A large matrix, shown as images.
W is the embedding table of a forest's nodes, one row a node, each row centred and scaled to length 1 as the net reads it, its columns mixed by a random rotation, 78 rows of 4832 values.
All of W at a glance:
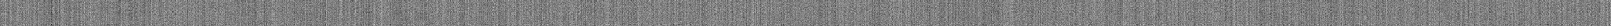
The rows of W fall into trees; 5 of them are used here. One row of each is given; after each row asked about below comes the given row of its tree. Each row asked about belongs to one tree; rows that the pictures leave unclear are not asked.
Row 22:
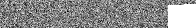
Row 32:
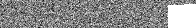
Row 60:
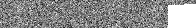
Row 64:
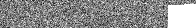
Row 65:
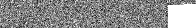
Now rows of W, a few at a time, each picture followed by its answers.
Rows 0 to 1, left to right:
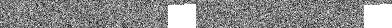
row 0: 60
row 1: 32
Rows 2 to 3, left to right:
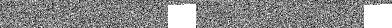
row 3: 32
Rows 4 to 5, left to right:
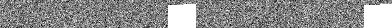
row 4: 65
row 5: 60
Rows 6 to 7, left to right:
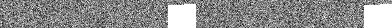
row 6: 60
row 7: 65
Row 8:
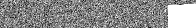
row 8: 22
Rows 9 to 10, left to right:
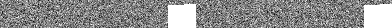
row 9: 32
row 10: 22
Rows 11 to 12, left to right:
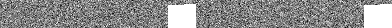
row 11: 32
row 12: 22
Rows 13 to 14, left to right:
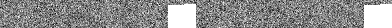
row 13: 60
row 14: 64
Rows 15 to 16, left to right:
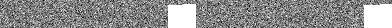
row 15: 22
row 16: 32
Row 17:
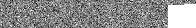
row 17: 60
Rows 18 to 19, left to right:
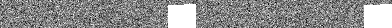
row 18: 32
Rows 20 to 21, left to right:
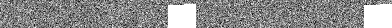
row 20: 60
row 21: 65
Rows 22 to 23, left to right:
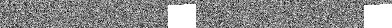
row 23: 65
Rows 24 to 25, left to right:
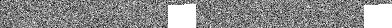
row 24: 64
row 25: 22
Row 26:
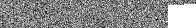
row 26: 60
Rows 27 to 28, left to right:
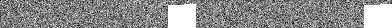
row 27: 64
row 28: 60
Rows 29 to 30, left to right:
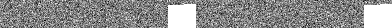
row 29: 65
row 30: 32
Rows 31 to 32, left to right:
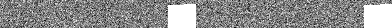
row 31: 65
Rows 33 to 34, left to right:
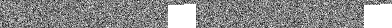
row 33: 60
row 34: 60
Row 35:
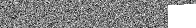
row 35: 22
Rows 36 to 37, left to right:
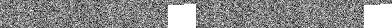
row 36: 60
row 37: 60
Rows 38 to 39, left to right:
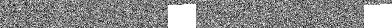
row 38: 22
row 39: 32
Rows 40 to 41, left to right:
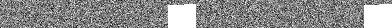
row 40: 32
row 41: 22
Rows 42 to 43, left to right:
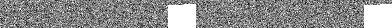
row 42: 22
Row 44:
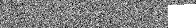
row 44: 32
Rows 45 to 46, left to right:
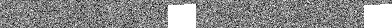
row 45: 60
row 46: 32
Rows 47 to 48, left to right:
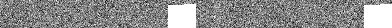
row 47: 65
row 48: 60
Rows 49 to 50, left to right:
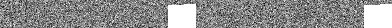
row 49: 22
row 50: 32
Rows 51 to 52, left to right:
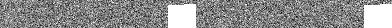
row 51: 32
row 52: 64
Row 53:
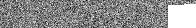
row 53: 64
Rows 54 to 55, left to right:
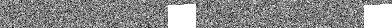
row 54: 22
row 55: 32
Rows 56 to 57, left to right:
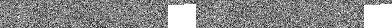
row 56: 60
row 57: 60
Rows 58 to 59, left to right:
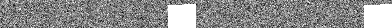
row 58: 22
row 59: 32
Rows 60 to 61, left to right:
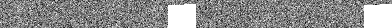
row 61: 22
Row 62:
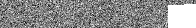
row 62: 32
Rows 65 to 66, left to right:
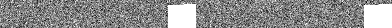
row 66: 22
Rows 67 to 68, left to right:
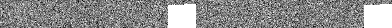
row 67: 60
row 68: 32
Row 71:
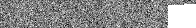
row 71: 60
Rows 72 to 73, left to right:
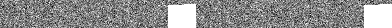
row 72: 22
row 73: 22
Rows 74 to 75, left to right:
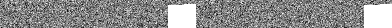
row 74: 22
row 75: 22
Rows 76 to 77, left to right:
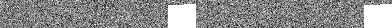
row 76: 65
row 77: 32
